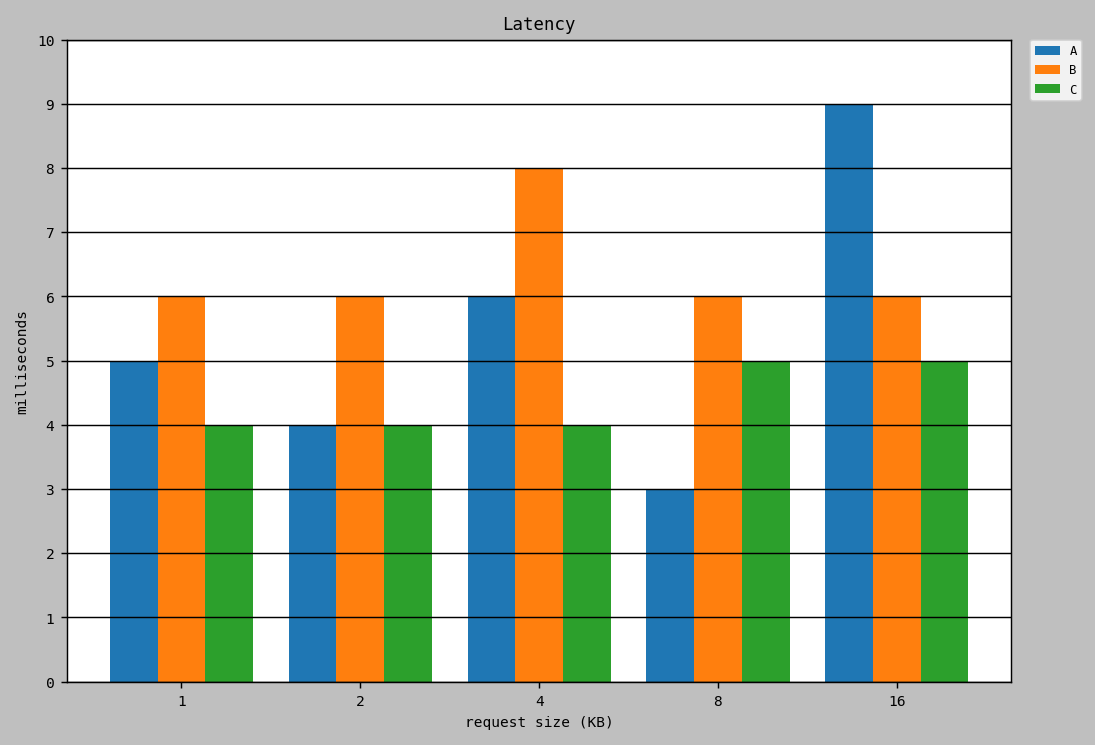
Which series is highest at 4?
B
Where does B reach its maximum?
4
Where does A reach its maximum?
16
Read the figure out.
Title: Latency
x-axis: request size (KB), ticks 1 2 4 8 16
y-axis: milliseconds, ticks 0 1 2 3 4 5 6 7 8 9 10
Legend: A, B, C
Values:
A: 5 4 6 3 9
B: 6 6 8 6 6
C: 4 4 4 5 5
